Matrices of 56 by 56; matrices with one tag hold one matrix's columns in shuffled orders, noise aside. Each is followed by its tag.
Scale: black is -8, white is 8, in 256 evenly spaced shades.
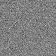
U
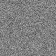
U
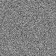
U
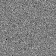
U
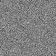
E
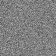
U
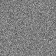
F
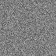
F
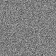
E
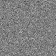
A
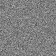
A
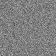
A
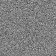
U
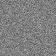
E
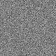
E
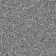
E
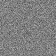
U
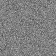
A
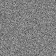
F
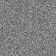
F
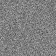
F
